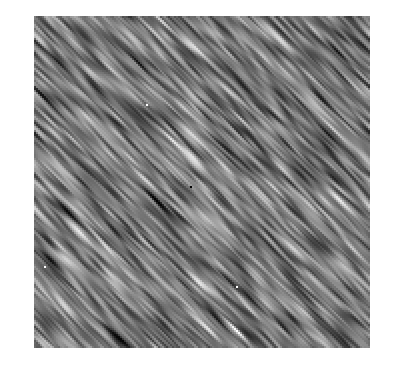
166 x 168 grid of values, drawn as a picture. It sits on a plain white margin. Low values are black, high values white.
Histogram: bell-shaped. Slope: none. Seam: none. Lone odd cells: 4, 3 higher and 1 lower than their neighbours. Grain: diagonal, down to the right. Mirror symmetry: none. Odd rows or columns: none.
